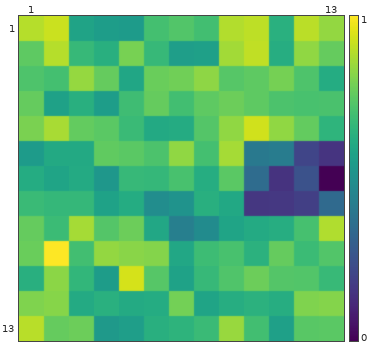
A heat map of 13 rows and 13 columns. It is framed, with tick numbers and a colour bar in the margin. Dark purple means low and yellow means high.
Average level on the scale: 70%. Ninth with the lowest average: middle right. Histogram: skewed, a long tail of low values. Roughest part: middle right. Odd patch: lower, in the middle right.
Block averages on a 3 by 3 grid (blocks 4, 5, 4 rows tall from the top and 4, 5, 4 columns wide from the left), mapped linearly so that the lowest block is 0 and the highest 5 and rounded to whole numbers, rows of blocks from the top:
445 | 430 | 544
